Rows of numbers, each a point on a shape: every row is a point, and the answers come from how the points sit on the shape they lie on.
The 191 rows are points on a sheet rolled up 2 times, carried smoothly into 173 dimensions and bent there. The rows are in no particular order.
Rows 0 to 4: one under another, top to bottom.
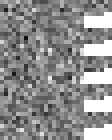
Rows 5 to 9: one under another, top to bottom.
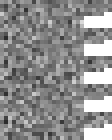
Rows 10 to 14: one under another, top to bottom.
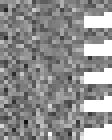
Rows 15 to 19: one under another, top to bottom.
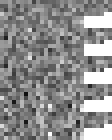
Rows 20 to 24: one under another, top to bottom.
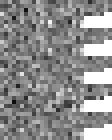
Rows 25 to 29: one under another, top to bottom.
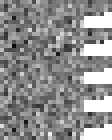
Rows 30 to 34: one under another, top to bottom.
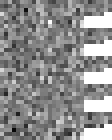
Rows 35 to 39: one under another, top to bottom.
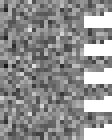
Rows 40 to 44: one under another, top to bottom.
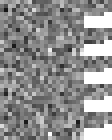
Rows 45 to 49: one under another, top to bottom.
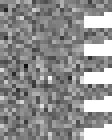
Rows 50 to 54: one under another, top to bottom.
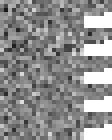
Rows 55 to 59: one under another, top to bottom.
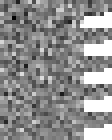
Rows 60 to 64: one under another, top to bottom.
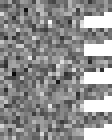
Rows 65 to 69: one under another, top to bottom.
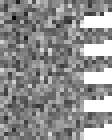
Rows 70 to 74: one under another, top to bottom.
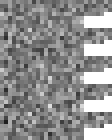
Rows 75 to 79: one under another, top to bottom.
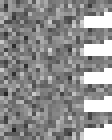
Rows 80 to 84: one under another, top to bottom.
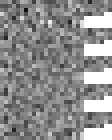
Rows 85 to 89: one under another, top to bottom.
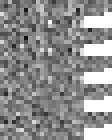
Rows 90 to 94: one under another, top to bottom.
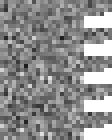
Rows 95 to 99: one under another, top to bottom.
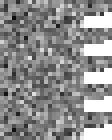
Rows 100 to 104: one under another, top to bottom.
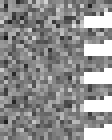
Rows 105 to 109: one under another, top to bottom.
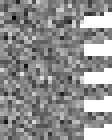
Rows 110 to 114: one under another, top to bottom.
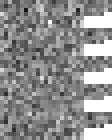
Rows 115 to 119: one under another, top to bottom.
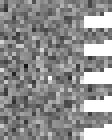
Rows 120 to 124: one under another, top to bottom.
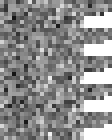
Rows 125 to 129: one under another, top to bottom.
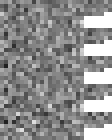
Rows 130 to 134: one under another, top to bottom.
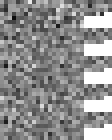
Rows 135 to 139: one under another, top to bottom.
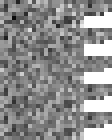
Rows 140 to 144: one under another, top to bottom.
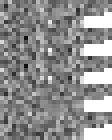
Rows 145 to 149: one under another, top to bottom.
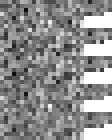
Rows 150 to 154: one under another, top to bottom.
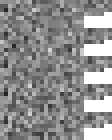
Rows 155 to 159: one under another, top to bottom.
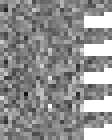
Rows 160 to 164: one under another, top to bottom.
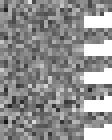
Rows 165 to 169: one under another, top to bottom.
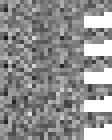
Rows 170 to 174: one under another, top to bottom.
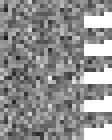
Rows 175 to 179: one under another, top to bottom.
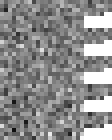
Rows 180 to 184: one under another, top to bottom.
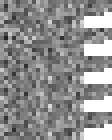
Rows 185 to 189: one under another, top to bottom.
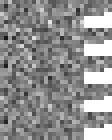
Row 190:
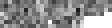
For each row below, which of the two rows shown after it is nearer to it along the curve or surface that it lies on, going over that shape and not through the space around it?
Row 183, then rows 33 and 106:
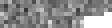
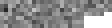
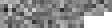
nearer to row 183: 33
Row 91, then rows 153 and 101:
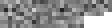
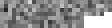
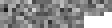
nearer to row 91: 101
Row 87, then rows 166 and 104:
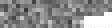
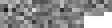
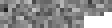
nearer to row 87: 104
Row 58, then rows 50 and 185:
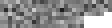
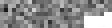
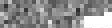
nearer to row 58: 50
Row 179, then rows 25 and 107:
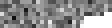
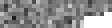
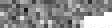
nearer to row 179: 107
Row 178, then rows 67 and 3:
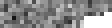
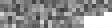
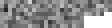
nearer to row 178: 3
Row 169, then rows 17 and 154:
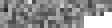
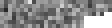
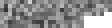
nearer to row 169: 17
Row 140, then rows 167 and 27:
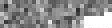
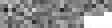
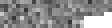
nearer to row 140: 27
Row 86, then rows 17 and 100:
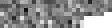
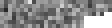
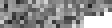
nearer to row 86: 100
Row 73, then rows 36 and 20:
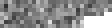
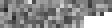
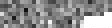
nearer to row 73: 36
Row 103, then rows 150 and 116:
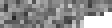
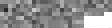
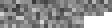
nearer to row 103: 150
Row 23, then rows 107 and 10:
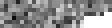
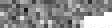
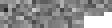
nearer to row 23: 107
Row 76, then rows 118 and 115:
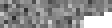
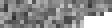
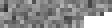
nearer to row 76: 118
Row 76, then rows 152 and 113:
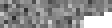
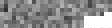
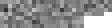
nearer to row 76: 113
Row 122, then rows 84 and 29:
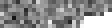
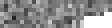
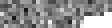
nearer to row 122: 29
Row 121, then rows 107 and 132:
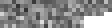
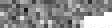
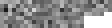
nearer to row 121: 107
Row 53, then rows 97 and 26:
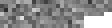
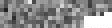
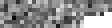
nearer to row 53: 97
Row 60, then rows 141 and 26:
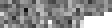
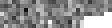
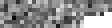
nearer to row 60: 141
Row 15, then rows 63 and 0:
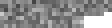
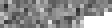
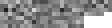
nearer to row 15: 63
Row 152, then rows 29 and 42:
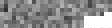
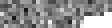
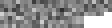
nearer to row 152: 42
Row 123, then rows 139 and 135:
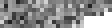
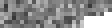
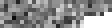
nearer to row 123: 135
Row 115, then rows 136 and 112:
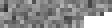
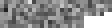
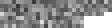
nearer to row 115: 136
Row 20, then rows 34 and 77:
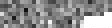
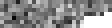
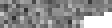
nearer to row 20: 34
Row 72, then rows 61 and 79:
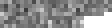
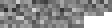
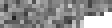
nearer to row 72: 79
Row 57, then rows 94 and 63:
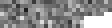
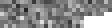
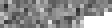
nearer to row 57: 94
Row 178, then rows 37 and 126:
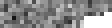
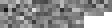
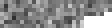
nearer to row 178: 126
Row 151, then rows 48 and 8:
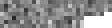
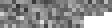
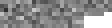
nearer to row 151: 8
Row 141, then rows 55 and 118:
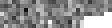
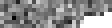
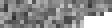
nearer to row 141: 55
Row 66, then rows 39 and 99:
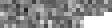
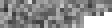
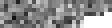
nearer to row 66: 99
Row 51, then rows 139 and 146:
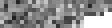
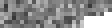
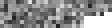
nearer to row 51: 146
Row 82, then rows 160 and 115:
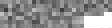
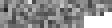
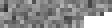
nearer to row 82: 115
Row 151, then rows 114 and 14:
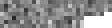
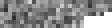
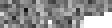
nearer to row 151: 114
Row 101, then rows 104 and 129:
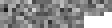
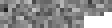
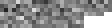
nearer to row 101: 129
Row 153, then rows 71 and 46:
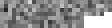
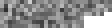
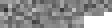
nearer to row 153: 71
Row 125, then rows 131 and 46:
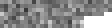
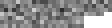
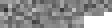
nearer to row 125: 46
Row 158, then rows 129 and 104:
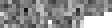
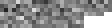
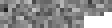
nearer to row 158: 129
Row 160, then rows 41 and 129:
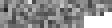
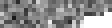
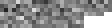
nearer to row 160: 129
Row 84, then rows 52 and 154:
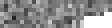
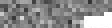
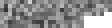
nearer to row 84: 52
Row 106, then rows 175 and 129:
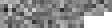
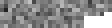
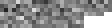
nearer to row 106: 129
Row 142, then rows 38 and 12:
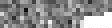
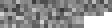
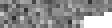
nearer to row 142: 38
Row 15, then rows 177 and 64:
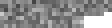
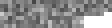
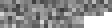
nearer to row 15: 177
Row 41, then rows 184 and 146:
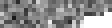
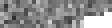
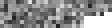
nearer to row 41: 146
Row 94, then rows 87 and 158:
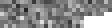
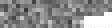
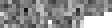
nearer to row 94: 158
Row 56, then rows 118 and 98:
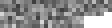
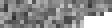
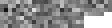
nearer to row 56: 98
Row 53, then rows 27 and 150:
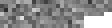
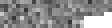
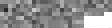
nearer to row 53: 150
